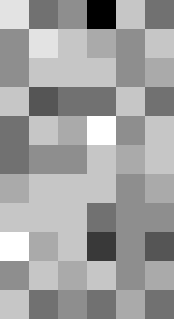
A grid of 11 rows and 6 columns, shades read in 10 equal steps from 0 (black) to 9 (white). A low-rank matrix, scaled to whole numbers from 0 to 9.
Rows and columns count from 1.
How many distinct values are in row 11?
4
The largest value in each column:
9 8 7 9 7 7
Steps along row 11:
down up down up down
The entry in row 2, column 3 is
7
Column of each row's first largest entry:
1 2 2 1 4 4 2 1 1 2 1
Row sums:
28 38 37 29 38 34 38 35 32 36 30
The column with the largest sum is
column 1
